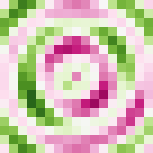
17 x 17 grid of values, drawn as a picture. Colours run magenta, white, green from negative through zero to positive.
No single row or column stands out from its neighbours. Rings spread out from the centre. The field is mottled with small blotches.
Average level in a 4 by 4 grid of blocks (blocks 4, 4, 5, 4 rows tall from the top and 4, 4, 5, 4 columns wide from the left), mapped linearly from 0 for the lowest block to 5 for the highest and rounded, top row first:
5 2 2 4
3 1 2 4
4 3 0 1
5 2 1 3
